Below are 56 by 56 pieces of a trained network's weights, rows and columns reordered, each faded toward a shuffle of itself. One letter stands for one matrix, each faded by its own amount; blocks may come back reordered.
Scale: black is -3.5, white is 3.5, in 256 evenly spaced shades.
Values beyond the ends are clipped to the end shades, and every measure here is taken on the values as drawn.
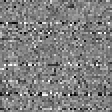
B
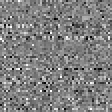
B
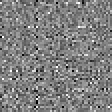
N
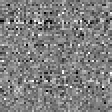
B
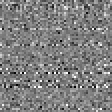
B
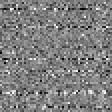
B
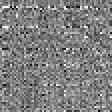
N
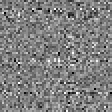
N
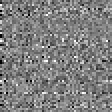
N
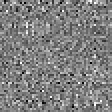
N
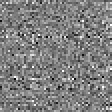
N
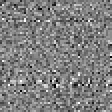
N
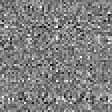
N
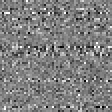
B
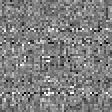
N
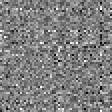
N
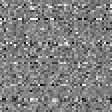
B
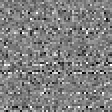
B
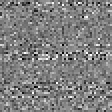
B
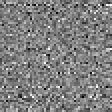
N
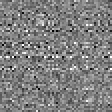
N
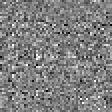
N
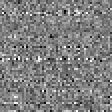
N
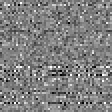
B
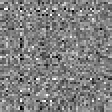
N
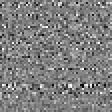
B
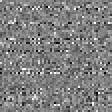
B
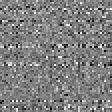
B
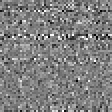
B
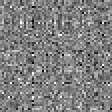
N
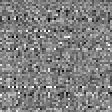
N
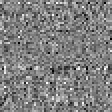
N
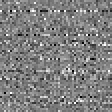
B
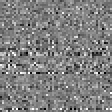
B
